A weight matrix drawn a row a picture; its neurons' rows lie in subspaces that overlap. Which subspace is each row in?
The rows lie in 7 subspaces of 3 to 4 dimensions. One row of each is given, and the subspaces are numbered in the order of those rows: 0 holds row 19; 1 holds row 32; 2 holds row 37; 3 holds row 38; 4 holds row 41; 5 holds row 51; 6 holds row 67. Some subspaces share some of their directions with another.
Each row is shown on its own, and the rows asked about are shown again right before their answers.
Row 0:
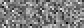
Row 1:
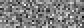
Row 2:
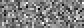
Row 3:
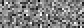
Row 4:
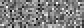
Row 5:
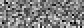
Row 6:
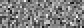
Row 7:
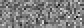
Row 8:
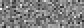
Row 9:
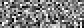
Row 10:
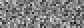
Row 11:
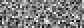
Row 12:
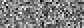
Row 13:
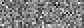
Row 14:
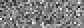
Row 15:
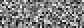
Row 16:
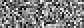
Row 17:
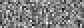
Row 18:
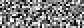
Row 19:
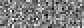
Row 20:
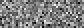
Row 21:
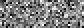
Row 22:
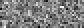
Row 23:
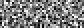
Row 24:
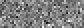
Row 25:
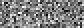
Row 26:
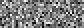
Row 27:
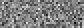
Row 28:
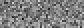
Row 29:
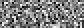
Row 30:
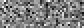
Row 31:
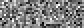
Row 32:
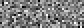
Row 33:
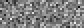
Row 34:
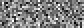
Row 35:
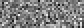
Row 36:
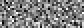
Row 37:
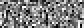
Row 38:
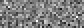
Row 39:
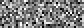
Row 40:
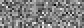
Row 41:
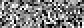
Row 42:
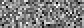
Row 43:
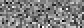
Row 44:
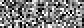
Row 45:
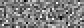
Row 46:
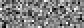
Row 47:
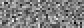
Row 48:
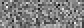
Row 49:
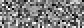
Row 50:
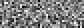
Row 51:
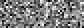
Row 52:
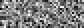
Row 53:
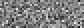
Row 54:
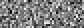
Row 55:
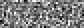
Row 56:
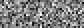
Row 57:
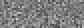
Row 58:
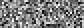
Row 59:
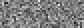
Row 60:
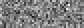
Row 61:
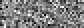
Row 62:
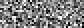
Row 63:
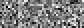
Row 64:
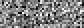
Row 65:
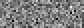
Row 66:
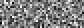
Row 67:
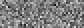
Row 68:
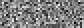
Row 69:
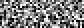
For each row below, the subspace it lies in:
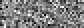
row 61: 3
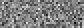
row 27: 4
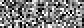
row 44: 0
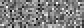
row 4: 0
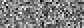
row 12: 5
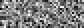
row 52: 3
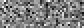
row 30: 5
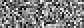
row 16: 5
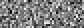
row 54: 0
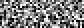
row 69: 1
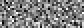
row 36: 5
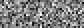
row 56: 1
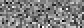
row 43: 2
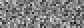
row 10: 6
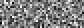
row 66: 5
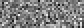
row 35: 4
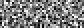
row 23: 5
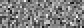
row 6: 0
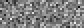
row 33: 6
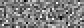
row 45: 2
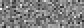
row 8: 3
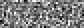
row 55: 2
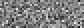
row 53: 2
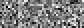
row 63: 4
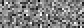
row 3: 1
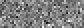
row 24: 4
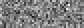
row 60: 3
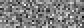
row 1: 2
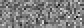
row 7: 3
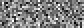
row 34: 2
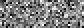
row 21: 5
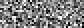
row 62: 2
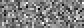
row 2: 1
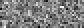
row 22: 3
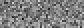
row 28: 4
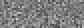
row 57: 3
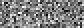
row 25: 1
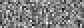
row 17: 2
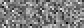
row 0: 5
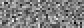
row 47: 6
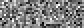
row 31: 6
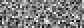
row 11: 1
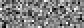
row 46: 3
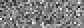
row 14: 6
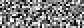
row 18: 3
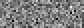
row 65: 5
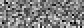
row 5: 6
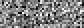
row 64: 1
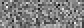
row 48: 2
